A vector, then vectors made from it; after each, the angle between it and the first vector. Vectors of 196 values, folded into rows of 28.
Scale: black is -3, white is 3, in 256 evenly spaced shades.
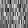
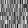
orthogonal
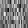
nearly parallel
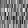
partly opposed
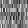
partly opposed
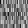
partly opposed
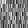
orthogonal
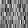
nearly parallel
